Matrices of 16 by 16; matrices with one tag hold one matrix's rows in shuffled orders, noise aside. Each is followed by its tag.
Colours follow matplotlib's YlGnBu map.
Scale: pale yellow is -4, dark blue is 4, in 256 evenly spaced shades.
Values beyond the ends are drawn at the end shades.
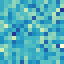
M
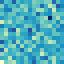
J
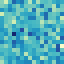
M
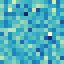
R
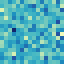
M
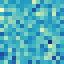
J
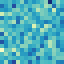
J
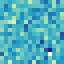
R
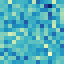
R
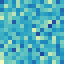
J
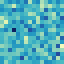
M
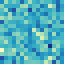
J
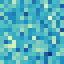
R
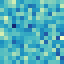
M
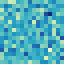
R
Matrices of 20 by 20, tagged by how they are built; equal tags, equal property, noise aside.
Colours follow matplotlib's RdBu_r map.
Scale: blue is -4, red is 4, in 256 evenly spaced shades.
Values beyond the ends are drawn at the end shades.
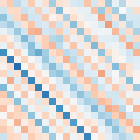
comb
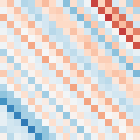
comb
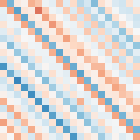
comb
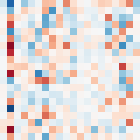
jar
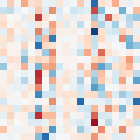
jar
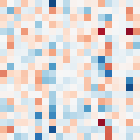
jar
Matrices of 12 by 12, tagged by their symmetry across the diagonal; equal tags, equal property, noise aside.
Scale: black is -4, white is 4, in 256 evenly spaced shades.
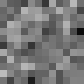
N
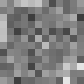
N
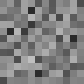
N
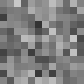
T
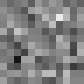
T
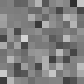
T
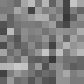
T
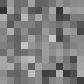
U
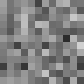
U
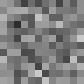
U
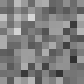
N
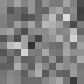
U
